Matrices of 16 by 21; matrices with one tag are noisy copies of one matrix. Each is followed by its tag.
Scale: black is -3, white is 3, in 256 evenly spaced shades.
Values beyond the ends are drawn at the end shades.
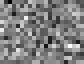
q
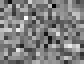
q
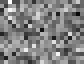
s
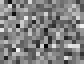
q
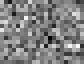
q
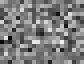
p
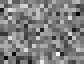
s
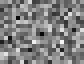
p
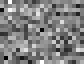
s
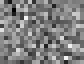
q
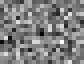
p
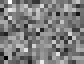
s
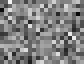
s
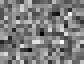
p
